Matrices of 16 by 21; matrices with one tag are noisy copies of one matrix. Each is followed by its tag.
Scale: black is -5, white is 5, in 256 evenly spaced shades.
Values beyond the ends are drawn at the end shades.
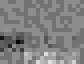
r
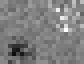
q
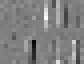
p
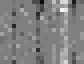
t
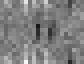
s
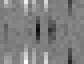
s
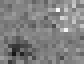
q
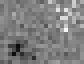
q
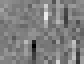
p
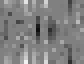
s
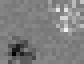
q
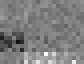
r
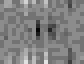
s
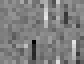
p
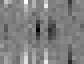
s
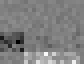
r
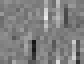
p
